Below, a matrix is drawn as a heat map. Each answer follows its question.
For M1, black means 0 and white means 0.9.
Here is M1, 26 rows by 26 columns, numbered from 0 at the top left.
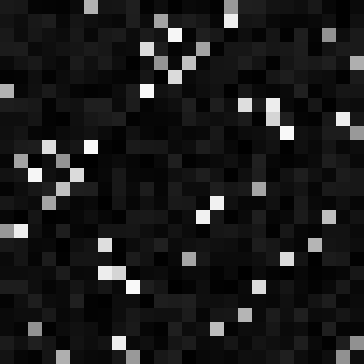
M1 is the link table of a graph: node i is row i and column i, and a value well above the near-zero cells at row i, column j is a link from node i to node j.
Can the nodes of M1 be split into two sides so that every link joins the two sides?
yes
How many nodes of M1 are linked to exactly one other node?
2
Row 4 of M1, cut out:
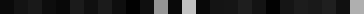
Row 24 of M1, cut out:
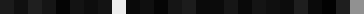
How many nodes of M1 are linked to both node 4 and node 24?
1
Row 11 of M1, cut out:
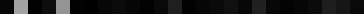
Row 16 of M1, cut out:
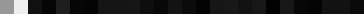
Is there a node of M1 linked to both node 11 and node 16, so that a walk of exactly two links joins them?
yes
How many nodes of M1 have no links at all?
1
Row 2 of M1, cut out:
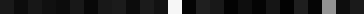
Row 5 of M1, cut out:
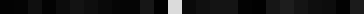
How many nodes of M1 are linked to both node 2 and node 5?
1
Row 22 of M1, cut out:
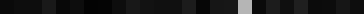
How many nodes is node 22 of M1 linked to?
1
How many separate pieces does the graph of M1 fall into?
2
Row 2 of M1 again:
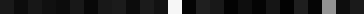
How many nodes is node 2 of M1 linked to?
2
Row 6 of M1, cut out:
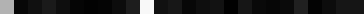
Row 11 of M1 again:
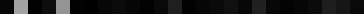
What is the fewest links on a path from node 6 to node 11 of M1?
4
